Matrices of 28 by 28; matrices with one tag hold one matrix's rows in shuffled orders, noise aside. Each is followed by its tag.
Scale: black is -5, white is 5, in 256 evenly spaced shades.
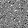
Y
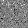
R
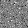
Y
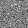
Y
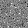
Y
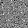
R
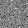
Y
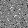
Y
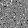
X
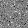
Y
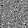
R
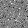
Y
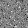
Y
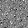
X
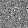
Y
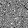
Y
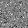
X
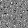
X
